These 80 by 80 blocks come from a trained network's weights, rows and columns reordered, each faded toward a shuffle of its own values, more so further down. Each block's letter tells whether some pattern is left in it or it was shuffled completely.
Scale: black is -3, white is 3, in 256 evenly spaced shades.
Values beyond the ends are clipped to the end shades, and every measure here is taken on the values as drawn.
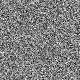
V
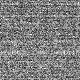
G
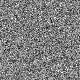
V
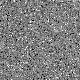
V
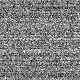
G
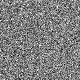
V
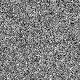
V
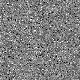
G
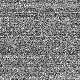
G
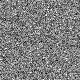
V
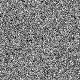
G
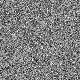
V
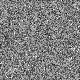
V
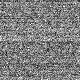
G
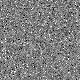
V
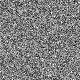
V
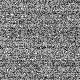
G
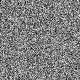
G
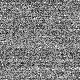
G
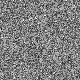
V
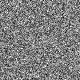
V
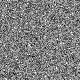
V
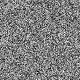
G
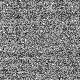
G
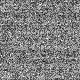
G
